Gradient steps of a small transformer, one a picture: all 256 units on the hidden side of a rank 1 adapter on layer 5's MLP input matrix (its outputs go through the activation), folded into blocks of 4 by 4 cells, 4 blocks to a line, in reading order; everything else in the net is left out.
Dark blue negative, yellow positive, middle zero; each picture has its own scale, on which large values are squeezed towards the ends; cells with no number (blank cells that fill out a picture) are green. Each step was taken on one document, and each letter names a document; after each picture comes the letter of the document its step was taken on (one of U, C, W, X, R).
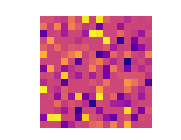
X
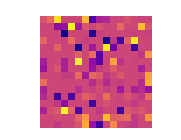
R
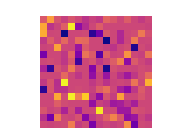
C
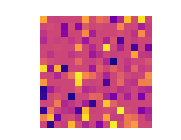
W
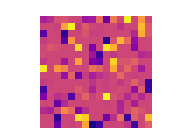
R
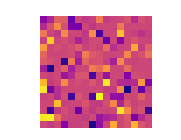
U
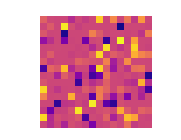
W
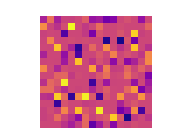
C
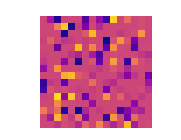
R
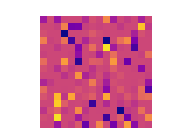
R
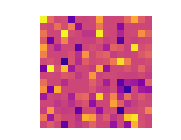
U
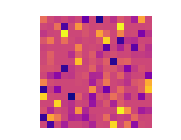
W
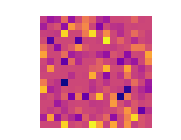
X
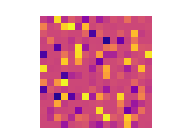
C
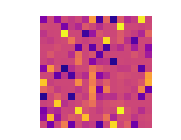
W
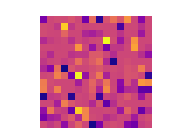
W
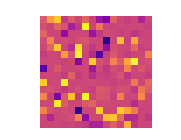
C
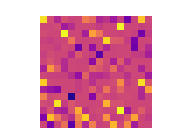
W
